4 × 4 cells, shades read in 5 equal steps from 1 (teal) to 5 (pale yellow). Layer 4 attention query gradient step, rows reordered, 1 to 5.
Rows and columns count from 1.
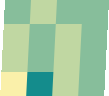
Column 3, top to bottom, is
3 4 4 4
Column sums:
16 11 15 12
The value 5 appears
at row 4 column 1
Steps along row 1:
up down same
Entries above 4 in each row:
0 0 0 1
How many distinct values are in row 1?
2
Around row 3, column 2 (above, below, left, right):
3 1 4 4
